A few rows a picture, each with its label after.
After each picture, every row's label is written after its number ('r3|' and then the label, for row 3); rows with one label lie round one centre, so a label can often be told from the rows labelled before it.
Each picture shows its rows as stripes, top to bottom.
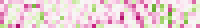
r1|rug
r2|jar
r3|jar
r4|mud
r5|mud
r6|mud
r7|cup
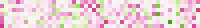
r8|cup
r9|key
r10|cup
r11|key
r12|rug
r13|mud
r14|rug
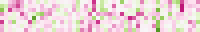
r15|cup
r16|cup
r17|cup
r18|mud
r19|jar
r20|key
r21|key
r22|key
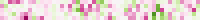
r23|cup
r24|key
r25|key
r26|jar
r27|jar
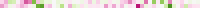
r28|jar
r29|mud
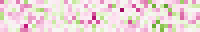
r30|rug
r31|jar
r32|mud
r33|cup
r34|cup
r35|key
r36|jar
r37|jar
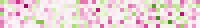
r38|cup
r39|jar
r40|key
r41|cup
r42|key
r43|mud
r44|rug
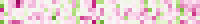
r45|cup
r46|cup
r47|rug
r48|rug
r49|key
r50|cup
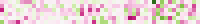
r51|jar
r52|rug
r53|key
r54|key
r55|jar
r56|cup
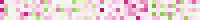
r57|rug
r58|jar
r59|rug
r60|jar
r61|mud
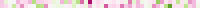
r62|key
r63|mud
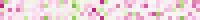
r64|rug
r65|rug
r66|cup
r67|key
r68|rug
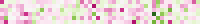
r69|key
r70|cup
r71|mud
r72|jar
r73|key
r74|jar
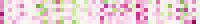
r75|rug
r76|mud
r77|rug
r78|mud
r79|rug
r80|rug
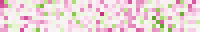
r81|rug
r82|mud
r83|key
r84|rug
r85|jar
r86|key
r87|jar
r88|mud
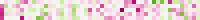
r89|jar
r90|rug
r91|mud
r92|rug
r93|mud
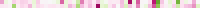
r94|key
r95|key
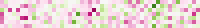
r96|key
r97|jar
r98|cup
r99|key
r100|jar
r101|rug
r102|jar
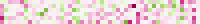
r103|cup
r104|jar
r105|rug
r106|mud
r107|rug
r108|key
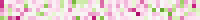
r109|rug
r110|rug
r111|jar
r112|mud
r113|cup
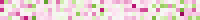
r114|rug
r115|jar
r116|rug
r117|cup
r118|jar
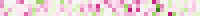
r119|mud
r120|key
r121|key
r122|jar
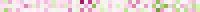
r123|key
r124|jar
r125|key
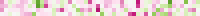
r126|mud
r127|mud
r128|key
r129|jar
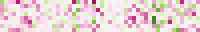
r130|cup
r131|jar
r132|key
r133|rug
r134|jar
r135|jar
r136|key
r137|cup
